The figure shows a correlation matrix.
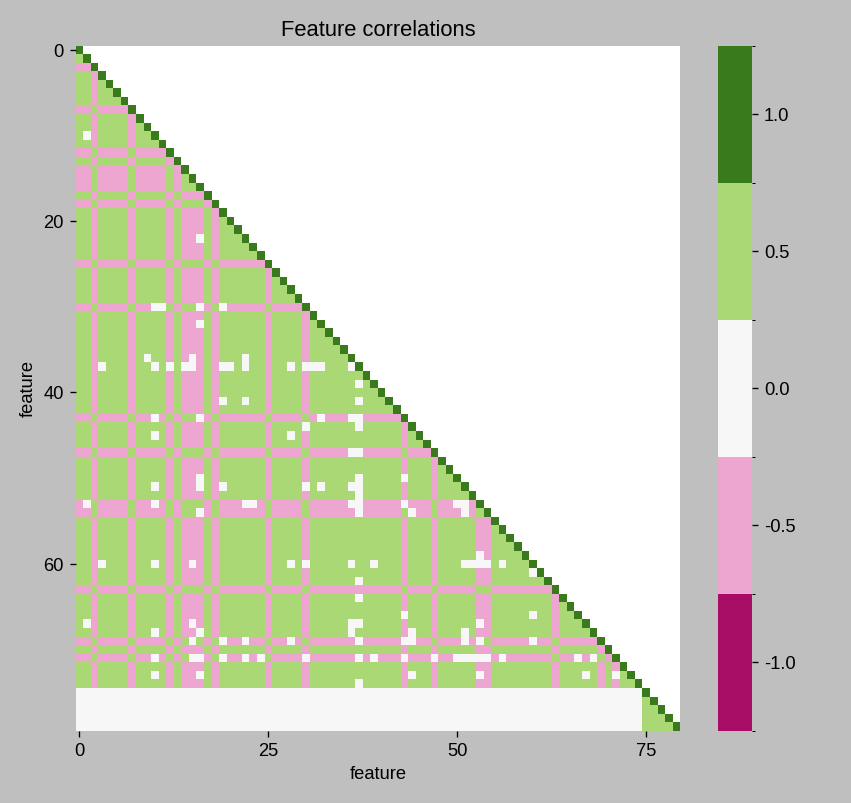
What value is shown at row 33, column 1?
0.5
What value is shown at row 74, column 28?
0.5
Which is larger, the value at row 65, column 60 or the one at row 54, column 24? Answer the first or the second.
the first
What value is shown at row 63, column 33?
-0.5
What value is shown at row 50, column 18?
-0.5
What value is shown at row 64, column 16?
-0.5
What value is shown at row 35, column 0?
0.5
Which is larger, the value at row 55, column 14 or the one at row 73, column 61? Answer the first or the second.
the second
